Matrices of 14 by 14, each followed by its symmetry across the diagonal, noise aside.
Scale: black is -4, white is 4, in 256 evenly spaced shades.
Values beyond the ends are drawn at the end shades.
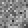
symmetric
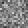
symmetric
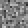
antisymmetric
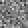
antisymmetric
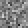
neither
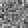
neither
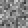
symmetric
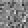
neither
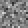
antisymmetric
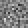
antisymmetric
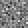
antisymmetric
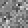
symmetric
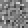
symmetric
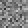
neither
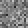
symmetric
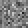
neither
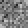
symmetric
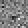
neither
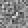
symmetric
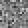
antisymmetric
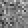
antisymmetric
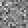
neither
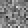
antisymmetric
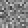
neither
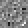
symmetric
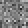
antisymmetric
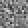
antisymmetric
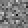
neither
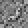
symmetric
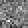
neither
